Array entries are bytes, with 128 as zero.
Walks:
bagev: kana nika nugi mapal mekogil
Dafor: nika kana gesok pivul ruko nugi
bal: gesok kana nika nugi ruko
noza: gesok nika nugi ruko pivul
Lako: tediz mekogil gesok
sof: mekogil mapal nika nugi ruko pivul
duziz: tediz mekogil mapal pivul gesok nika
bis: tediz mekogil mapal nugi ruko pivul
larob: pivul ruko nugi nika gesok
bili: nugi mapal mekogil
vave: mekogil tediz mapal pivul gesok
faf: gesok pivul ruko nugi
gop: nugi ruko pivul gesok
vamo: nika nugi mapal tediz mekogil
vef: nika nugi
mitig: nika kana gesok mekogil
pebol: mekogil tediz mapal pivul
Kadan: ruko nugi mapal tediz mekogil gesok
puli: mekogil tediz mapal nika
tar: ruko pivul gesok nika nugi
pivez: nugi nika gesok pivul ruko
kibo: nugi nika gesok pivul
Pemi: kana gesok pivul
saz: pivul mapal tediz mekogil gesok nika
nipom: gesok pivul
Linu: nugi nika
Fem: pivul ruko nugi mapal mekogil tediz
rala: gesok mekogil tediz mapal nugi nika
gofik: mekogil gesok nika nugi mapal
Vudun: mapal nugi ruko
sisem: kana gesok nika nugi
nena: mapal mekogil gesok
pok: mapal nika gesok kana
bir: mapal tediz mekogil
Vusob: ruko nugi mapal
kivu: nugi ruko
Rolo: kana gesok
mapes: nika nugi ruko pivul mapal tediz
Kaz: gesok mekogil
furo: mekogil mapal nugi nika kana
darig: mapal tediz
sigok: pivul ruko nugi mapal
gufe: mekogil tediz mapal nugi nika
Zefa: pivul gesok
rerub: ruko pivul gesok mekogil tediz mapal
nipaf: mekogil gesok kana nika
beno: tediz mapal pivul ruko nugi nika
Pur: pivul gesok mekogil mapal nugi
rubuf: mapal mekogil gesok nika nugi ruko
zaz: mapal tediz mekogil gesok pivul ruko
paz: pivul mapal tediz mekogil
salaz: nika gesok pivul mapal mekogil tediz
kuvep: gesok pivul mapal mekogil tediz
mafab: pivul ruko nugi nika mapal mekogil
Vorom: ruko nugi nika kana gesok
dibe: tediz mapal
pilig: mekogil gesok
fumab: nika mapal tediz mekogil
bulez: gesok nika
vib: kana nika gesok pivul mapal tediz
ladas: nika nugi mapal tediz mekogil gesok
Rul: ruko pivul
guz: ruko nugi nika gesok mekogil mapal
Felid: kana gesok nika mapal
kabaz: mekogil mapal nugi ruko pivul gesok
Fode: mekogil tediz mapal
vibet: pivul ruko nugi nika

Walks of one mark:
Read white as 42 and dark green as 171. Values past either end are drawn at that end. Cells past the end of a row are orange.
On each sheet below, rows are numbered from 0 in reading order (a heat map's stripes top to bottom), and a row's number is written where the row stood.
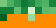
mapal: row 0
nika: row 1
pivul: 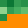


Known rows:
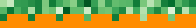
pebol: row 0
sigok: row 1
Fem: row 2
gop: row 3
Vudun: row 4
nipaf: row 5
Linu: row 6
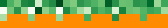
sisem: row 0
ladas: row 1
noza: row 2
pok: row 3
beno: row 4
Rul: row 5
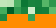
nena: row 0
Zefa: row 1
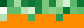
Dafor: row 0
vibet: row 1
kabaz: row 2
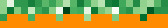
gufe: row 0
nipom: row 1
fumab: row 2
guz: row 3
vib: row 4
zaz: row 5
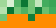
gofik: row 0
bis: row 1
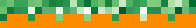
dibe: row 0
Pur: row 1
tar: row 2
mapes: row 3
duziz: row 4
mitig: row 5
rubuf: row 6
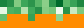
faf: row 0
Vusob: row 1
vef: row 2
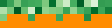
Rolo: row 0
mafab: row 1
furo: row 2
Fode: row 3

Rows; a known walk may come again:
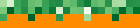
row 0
puli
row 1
darig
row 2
beno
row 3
bulez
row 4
bir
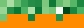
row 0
Kaz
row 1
sigok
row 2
saz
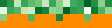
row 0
tar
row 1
rerub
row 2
vave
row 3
larob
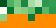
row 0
pivez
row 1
pebol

